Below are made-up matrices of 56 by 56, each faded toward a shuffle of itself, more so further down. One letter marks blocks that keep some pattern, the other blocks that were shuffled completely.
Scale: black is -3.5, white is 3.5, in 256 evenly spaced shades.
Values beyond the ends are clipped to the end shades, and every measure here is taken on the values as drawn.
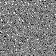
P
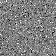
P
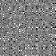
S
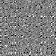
S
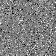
P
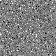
P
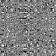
S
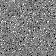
P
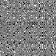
S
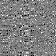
S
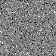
P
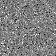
P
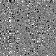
S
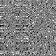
S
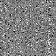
S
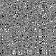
S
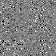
S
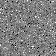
P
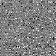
S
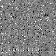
S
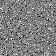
P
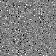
S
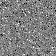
P
